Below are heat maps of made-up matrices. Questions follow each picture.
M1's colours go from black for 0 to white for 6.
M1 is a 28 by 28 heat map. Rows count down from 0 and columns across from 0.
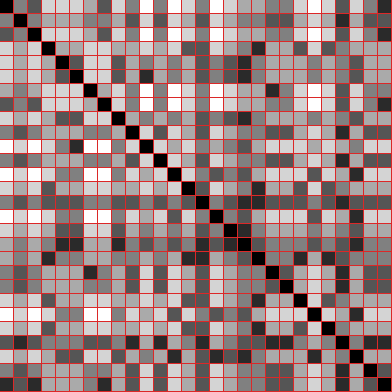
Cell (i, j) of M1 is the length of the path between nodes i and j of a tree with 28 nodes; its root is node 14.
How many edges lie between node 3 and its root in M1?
2
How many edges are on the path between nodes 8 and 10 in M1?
3
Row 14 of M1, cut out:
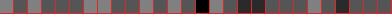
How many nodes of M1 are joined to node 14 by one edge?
3
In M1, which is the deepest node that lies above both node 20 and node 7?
24
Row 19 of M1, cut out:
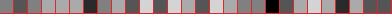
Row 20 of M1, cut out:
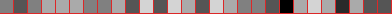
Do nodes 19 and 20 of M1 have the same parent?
yes
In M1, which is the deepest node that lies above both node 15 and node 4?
17
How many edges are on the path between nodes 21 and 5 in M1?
4
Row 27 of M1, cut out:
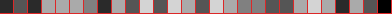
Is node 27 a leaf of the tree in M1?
no
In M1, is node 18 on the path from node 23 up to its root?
yes
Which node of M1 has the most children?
24
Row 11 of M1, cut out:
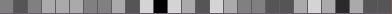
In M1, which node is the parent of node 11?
24
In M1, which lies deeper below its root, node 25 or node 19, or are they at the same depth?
the same depth
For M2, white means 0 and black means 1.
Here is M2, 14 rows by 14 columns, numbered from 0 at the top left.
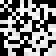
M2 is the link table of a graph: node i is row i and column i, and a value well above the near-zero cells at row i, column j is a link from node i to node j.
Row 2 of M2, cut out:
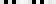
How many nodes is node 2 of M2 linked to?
4
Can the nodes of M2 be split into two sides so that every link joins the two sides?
no
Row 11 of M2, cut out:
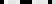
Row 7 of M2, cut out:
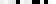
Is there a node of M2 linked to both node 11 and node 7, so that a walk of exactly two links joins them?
no
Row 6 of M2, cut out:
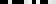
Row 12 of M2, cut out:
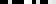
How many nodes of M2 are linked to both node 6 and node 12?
8
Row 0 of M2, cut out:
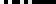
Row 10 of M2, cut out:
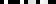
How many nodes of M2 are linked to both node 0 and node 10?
6
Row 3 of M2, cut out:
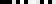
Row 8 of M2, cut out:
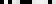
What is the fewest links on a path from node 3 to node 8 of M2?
2
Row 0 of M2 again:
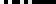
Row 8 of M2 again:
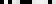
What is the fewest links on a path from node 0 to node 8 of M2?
1
